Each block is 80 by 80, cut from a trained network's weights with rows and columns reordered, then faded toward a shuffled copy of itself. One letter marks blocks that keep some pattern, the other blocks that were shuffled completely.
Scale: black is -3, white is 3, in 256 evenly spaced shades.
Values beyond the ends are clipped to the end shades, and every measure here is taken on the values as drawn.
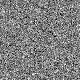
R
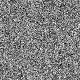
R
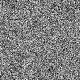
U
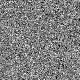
R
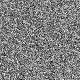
R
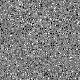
U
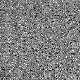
U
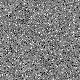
R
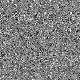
U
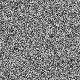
U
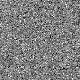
U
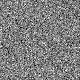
R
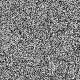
R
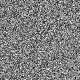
R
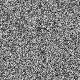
R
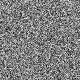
R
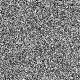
U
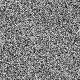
R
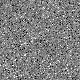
R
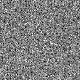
U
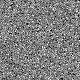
R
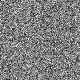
U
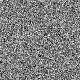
U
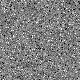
R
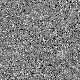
U
